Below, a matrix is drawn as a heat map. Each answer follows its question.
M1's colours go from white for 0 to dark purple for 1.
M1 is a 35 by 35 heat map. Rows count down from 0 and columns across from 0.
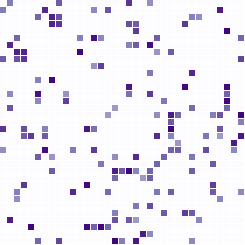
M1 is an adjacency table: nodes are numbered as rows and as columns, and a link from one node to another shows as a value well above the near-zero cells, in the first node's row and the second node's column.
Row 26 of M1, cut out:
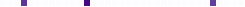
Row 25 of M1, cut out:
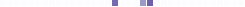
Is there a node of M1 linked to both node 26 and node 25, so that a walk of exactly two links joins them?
no
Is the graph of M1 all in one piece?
yes
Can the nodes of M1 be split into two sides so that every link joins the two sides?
yes
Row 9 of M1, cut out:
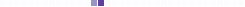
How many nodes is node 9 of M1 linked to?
2
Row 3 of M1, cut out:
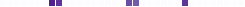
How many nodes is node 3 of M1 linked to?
5
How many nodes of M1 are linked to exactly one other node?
0
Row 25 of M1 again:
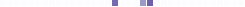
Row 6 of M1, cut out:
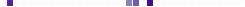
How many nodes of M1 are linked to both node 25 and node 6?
1
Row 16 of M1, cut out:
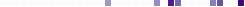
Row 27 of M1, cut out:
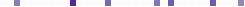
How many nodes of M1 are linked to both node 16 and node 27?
5
